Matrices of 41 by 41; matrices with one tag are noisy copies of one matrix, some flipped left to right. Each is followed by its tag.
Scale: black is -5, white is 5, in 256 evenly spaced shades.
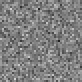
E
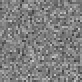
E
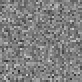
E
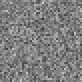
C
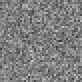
E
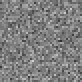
E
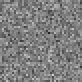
E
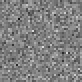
E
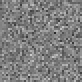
E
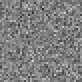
E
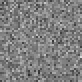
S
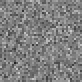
C
